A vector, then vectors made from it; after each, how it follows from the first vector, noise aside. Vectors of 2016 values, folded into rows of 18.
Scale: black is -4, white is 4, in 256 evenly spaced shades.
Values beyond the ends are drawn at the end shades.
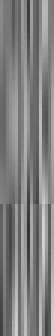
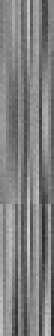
negated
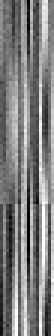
scaled up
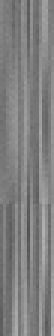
shrunk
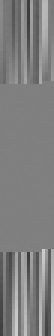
partly zeroed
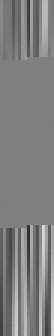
partly zeroed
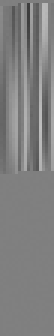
partly zeroed
